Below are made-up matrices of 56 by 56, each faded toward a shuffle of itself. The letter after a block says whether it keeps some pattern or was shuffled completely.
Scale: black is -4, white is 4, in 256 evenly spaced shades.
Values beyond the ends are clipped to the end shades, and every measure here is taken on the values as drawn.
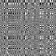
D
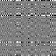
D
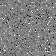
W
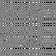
D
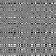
D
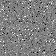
W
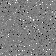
W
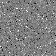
W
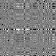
D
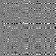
D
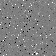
W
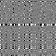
D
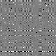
D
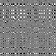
D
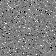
W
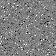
W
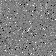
W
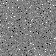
W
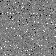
W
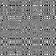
D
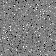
W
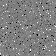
W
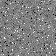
W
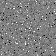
W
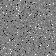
W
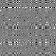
D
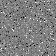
W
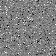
W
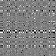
D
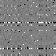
D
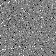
W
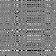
D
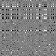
D
